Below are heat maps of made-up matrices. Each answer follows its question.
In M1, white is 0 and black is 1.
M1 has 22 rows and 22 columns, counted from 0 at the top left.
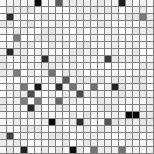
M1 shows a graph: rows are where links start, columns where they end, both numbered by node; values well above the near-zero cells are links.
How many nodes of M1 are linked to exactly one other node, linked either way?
4
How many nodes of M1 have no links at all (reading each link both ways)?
0
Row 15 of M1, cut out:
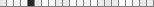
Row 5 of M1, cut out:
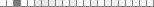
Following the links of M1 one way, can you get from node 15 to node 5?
no
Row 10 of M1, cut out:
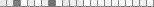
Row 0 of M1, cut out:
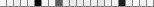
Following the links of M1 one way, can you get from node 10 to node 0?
no
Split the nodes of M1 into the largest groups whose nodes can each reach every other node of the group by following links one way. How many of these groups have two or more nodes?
0
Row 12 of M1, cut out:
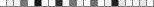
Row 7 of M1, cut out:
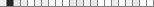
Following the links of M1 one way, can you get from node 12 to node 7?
yes
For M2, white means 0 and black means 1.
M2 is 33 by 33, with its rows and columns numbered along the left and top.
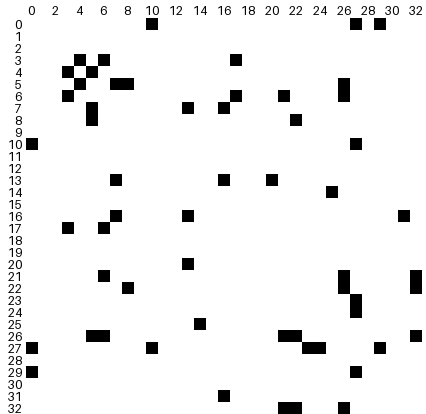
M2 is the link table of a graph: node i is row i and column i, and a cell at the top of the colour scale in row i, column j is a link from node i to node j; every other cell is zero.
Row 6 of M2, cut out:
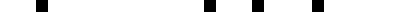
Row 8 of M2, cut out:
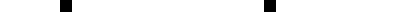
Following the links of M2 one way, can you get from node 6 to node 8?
yes
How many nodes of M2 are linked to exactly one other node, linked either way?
6
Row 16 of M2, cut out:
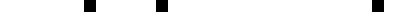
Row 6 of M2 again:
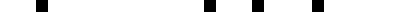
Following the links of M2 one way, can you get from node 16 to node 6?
yes
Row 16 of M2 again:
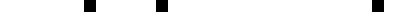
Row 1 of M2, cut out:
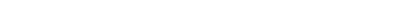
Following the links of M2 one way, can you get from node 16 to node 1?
no
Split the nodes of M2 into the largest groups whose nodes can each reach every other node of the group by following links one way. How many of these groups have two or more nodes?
3
